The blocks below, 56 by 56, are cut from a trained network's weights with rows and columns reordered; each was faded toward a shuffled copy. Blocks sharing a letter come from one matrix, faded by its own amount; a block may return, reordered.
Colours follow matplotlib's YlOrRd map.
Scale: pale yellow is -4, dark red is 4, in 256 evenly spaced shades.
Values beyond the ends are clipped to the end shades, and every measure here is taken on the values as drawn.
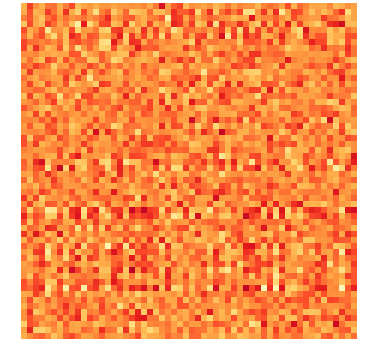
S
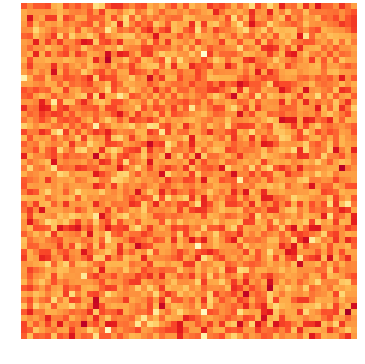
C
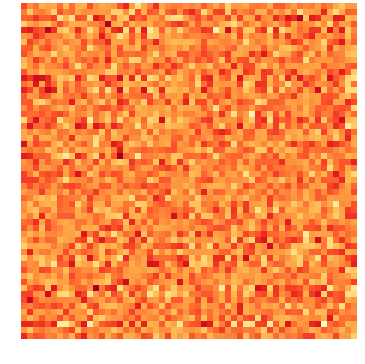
S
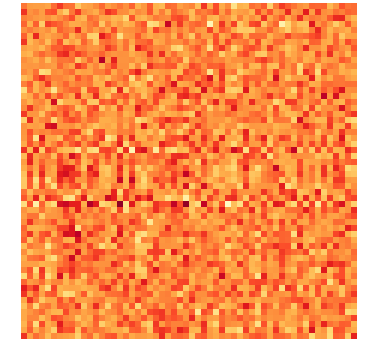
S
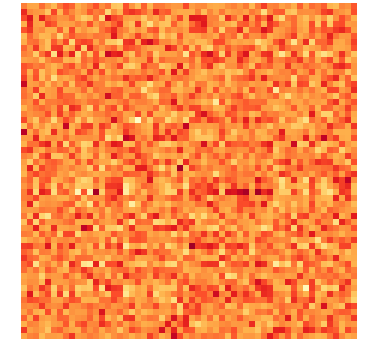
S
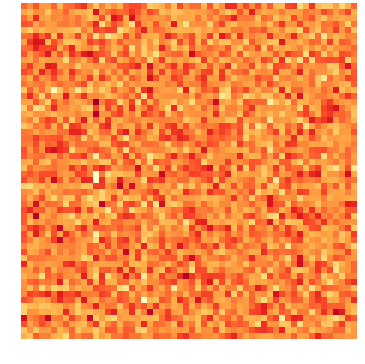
C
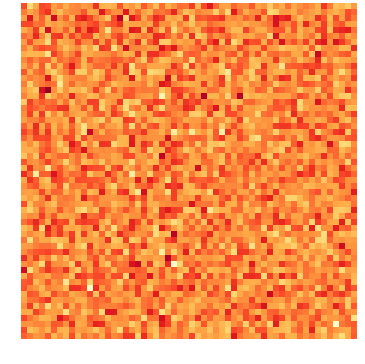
C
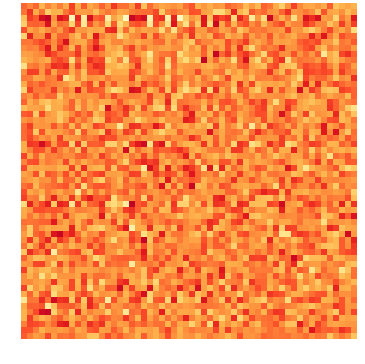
S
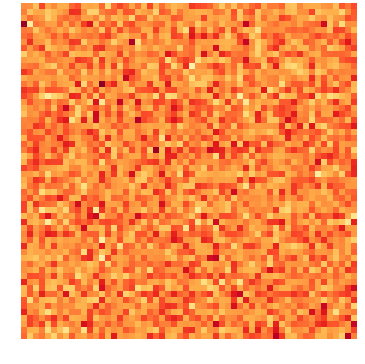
C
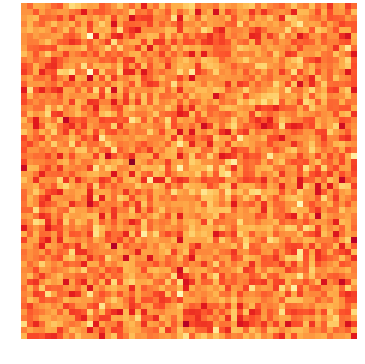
C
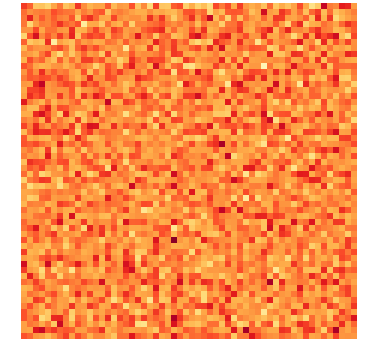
C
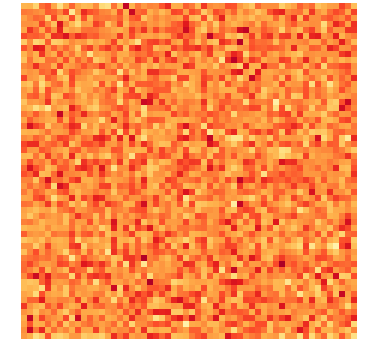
C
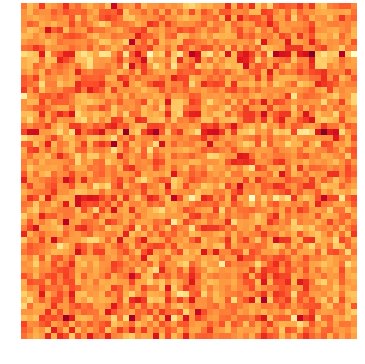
S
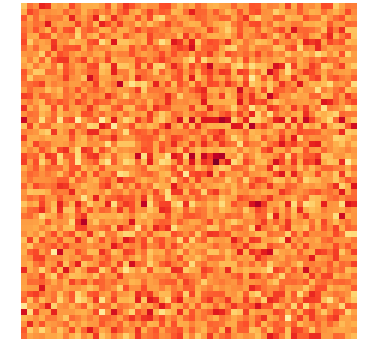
S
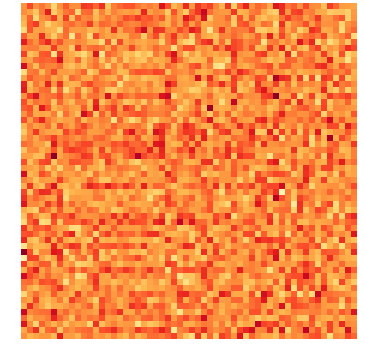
C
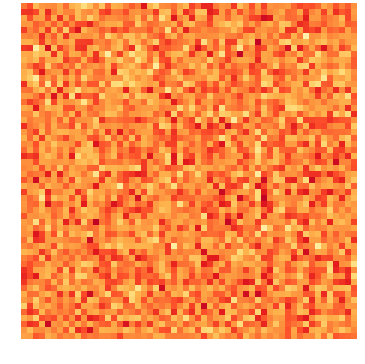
C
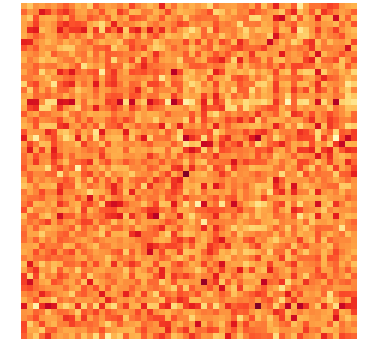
S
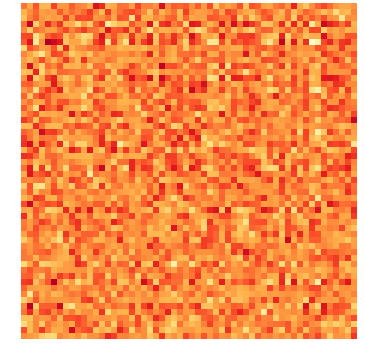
S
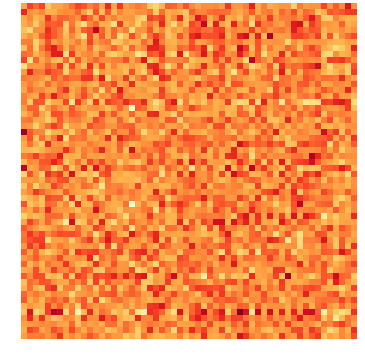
S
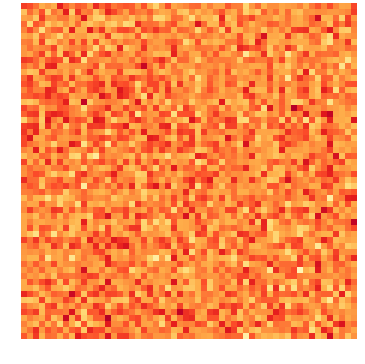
C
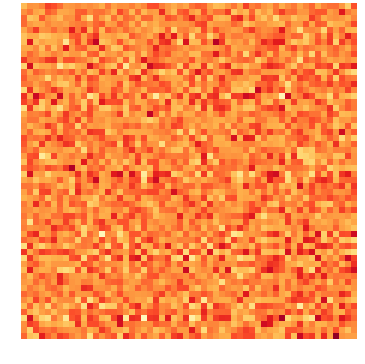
S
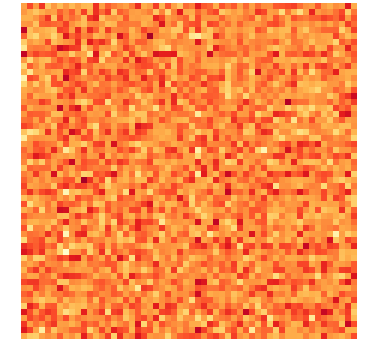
C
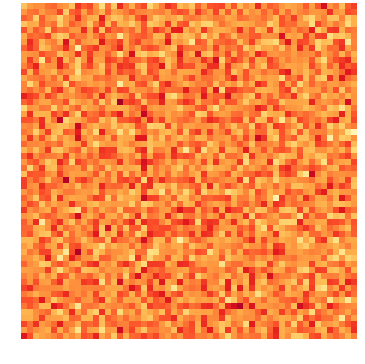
C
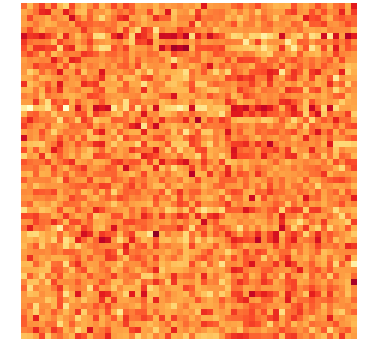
S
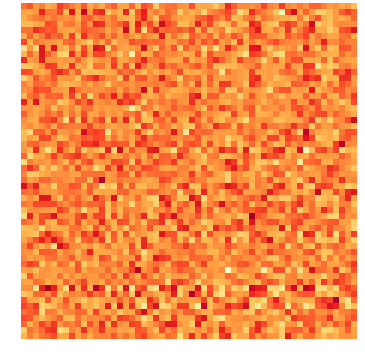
S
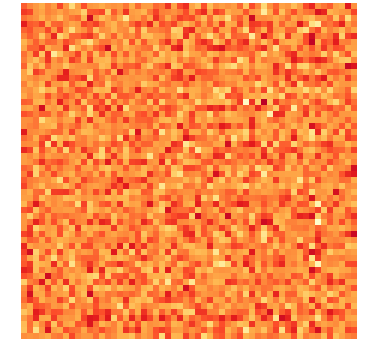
C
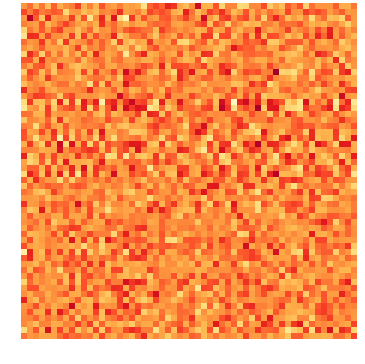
S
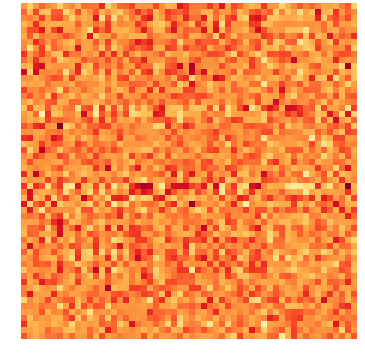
S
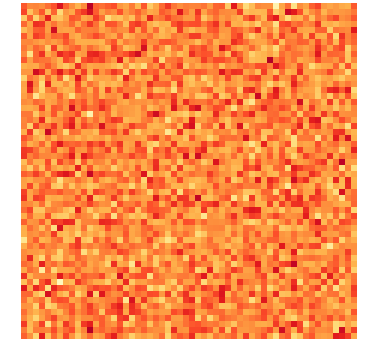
C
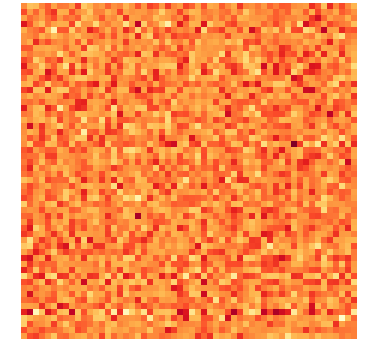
S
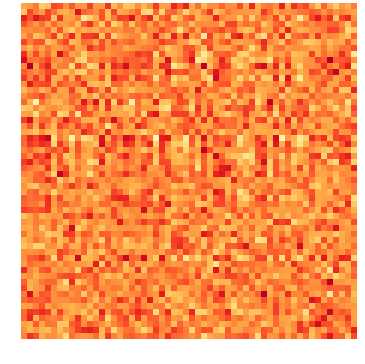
S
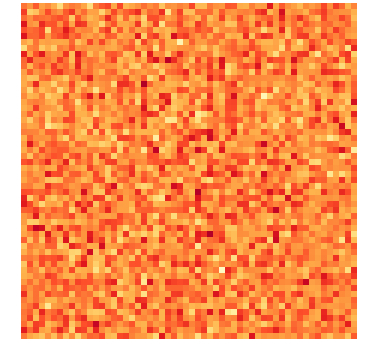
C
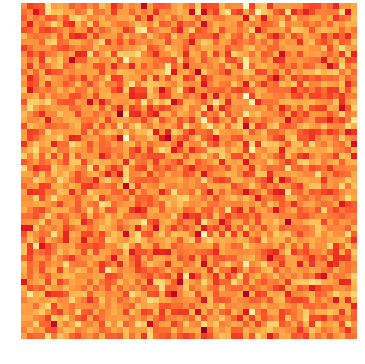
C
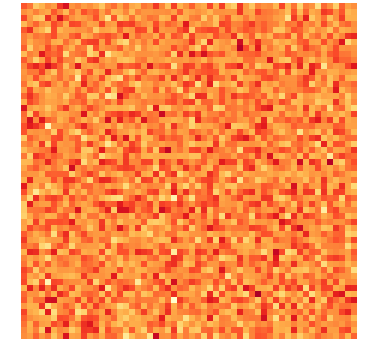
C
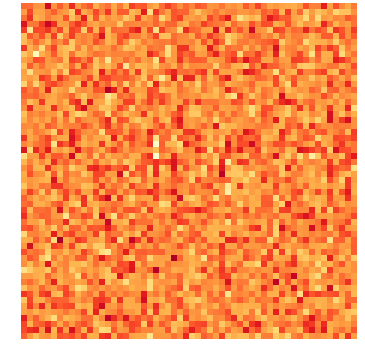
C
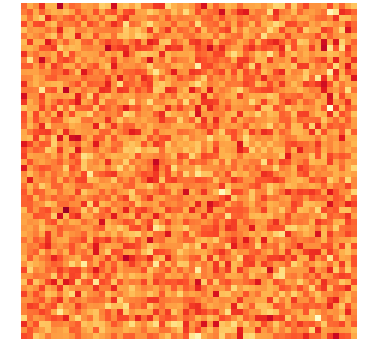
C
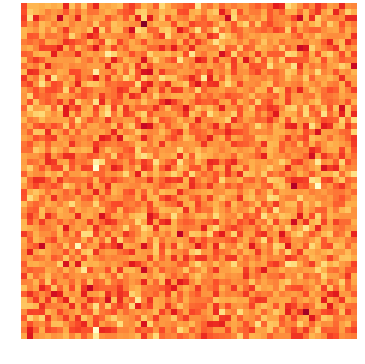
C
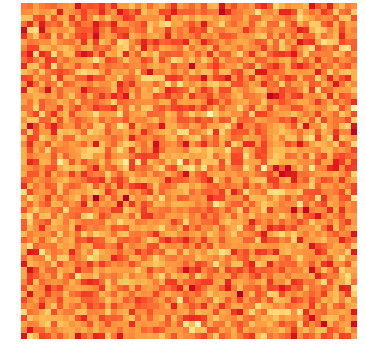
C
